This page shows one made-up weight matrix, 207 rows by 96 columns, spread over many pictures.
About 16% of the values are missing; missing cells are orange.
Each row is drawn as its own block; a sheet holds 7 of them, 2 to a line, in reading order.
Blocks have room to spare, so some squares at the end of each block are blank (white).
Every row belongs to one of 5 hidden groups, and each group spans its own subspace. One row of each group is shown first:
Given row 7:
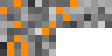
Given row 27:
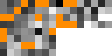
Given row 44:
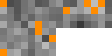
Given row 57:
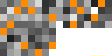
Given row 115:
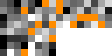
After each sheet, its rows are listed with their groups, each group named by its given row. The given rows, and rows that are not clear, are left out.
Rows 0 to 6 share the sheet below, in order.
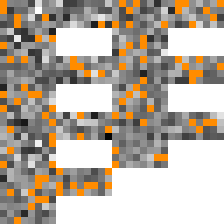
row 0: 115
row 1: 7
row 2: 57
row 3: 115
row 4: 115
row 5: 115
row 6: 44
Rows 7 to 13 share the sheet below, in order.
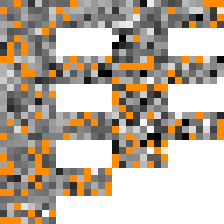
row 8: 7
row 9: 27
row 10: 115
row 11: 44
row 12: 57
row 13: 57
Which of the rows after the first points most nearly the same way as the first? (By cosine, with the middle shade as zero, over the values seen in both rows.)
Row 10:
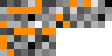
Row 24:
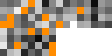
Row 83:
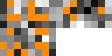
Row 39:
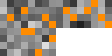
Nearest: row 39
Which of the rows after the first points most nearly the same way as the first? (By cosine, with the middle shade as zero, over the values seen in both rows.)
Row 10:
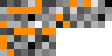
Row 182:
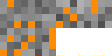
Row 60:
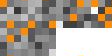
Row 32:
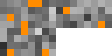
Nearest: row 182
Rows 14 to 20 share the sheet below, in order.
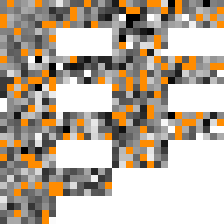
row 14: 27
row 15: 44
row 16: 7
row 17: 115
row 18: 115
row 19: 27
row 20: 57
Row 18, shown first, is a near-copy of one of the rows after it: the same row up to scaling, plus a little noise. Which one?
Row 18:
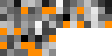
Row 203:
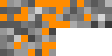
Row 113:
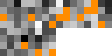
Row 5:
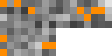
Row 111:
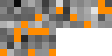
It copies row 113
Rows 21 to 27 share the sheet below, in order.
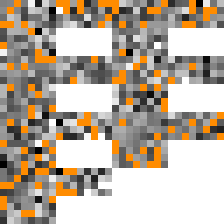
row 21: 7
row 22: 57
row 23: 44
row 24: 57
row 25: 7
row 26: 27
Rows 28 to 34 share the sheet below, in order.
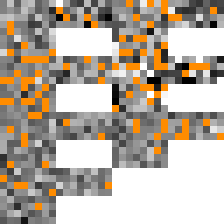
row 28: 27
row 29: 7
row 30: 115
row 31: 57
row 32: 7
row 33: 27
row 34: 27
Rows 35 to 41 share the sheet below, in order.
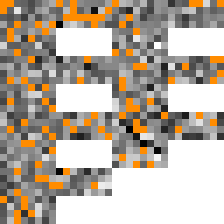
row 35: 57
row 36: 57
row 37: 115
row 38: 7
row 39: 44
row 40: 44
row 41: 27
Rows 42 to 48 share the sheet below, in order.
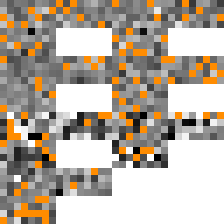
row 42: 27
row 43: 27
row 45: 27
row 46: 44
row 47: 57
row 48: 57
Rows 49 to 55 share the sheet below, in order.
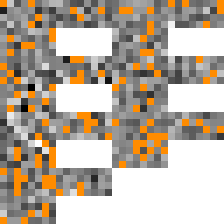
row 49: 27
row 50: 57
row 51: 27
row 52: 115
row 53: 44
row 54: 115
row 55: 57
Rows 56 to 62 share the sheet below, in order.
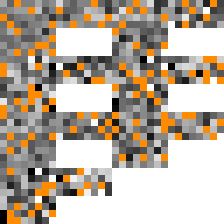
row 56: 115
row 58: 7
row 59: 7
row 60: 57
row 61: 27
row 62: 7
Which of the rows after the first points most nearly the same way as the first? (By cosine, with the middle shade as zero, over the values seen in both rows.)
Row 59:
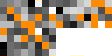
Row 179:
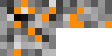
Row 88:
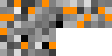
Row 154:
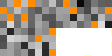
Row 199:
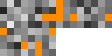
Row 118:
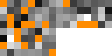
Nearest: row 199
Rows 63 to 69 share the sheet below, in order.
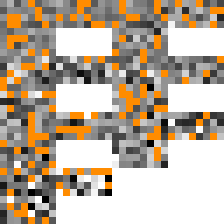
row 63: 27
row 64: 115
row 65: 7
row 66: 44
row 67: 57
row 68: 7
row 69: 115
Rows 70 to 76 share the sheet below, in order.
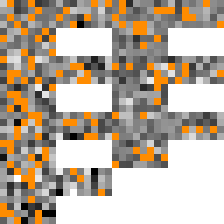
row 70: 44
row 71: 115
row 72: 44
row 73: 27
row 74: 57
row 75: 44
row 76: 57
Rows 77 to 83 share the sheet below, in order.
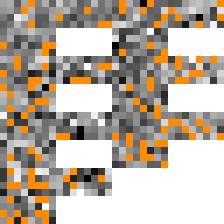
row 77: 44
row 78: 7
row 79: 115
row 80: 27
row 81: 44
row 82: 7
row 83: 44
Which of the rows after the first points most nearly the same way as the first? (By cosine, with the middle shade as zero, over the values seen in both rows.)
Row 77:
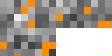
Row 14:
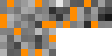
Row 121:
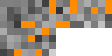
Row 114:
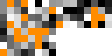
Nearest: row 114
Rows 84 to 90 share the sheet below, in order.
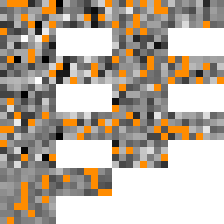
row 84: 115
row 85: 57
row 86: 115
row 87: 7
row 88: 57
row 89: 57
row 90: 27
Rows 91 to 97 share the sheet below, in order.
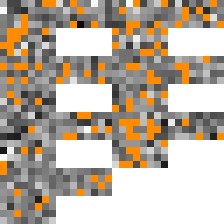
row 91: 44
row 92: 115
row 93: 57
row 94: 57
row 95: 7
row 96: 7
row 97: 44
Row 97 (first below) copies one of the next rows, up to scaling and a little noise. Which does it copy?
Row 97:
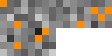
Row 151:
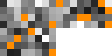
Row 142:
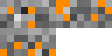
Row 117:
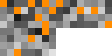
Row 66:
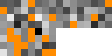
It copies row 66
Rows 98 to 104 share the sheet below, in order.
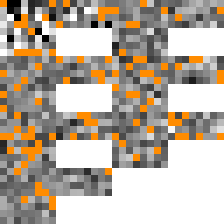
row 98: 44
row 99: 7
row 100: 57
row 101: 44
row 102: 57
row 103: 27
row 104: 57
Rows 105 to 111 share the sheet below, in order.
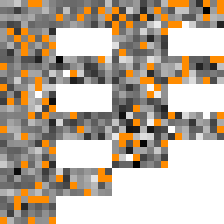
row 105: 115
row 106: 57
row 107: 115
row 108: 44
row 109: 7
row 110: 27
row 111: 115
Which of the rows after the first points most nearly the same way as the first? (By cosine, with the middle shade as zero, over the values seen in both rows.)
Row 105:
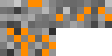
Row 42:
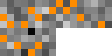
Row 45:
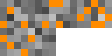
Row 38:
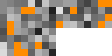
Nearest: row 42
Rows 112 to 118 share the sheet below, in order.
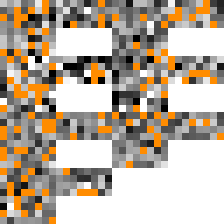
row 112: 115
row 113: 115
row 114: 7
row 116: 44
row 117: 44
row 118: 7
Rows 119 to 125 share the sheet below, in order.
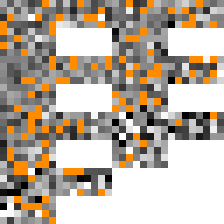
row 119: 115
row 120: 57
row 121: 7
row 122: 115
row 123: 57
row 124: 27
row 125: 7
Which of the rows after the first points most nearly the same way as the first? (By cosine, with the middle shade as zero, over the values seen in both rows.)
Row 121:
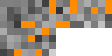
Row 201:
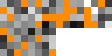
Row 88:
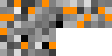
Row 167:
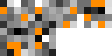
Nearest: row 167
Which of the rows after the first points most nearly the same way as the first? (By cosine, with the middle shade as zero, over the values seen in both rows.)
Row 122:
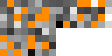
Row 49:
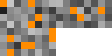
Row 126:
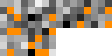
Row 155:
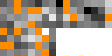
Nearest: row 155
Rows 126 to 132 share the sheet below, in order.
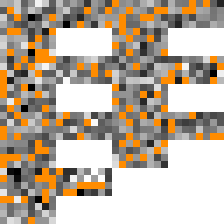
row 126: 115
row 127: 115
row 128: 27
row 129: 115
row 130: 57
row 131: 7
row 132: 44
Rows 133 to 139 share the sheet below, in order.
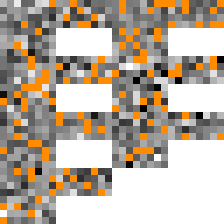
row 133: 115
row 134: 7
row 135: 115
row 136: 115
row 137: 44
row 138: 57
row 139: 7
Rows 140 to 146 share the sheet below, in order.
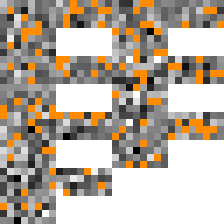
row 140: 44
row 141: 44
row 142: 44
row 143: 115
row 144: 115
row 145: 57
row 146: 57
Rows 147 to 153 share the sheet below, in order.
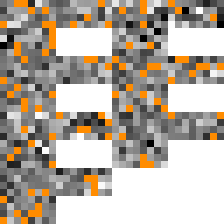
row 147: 7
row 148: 115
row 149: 27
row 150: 27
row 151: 44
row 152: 44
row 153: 27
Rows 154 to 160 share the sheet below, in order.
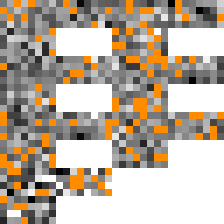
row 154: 27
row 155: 115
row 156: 57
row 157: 44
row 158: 44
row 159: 27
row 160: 27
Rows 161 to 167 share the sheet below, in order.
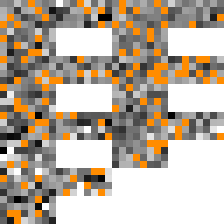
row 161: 27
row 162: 27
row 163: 7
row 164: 57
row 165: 7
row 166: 27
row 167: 44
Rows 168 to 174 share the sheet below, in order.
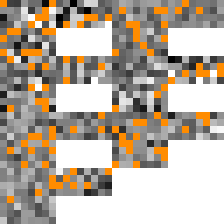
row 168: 115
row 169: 44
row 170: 44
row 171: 27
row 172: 27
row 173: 27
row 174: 27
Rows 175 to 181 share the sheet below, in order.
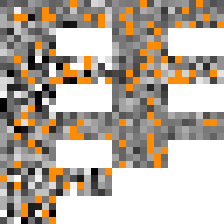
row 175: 115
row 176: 7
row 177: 7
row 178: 27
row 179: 44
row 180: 57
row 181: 57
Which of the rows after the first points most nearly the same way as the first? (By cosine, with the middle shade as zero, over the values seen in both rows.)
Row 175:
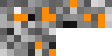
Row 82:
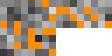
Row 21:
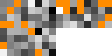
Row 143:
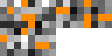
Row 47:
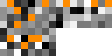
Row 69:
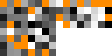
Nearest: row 21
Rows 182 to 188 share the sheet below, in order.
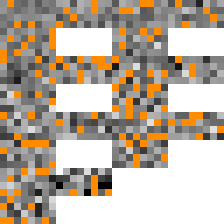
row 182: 27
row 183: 57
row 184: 7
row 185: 44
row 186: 115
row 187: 115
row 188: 27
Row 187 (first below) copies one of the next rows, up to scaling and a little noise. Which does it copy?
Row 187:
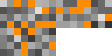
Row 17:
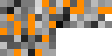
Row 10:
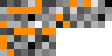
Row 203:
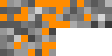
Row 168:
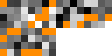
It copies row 203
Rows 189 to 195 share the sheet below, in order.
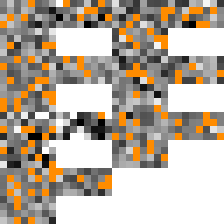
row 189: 27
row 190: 44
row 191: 7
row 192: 44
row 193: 44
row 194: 27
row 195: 7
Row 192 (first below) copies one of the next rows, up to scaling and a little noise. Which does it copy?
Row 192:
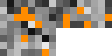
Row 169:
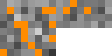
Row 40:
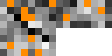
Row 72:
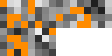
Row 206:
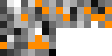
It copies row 40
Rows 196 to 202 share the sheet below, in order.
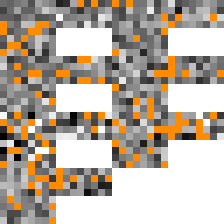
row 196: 27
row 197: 115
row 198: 44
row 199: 27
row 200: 115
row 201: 57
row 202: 27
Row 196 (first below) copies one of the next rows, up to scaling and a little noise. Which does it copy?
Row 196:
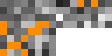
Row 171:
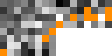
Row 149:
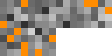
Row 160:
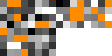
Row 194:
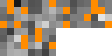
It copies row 171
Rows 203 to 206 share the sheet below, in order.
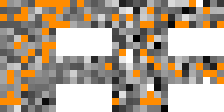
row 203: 115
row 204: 57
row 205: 57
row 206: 44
